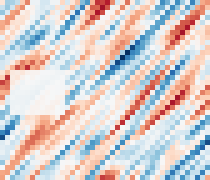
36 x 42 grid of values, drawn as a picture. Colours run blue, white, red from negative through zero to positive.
Grain: diagonal, up to the right. Mirror symmetry: none. Odd rows or columns: none. Histogram: bell-shaped. Odd patch: calmer, in the middle left. Slope: none. Calmest part: middle left.
